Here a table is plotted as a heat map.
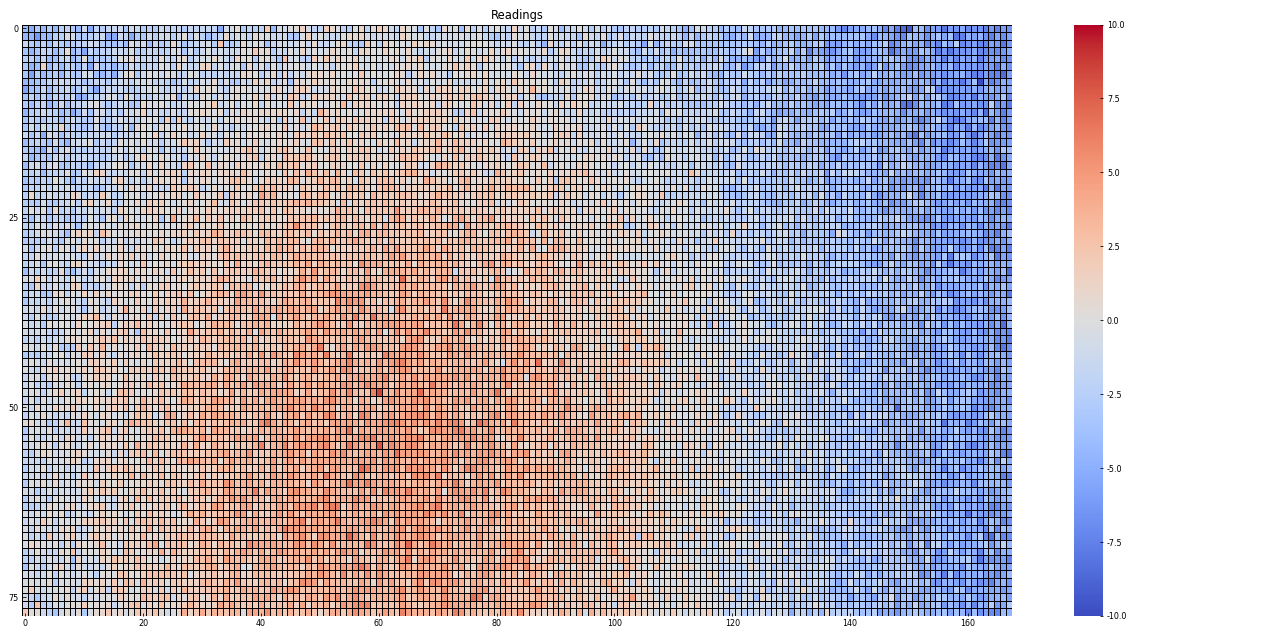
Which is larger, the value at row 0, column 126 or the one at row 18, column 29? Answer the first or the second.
the second
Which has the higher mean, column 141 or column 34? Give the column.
34
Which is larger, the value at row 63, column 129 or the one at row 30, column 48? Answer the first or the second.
the second
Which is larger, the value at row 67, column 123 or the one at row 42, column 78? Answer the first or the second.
the second
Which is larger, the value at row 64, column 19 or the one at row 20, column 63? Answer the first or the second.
the first
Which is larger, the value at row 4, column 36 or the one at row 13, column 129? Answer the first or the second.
the first
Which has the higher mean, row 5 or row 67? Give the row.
67
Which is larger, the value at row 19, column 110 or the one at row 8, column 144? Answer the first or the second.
the first
